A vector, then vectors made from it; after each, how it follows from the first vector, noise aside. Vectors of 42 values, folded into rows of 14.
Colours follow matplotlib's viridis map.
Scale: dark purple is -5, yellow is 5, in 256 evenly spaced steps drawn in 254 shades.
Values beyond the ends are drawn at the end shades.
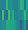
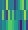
scaled up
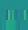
partly zeroed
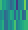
wrapped around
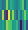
scaled up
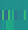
partly zeroed
